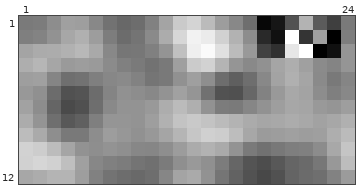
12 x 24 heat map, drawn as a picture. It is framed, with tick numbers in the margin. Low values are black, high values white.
In the top right lies a patch that is rougher than the rest. The top right is the ninth with the lowest average. The field is mottled with small blotches. Values change most from cell to cell in the top right. The ninth with the highest average is the top middle. No overall slope runs across the table.
